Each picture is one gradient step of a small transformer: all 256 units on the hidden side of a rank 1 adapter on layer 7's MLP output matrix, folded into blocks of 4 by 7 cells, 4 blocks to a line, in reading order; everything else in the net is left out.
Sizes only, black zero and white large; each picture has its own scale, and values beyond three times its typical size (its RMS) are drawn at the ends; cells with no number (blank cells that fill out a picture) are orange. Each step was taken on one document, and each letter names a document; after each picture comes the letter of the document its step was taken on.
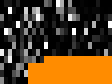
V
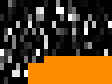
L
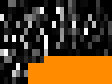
L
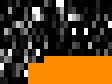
V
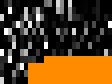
V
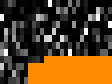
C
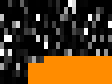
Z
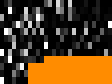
V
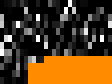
Z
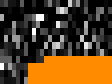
C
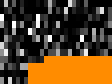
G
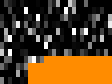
Z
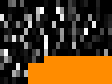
L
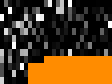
V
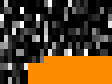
G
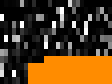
C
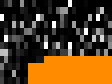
C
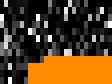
G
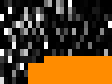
V
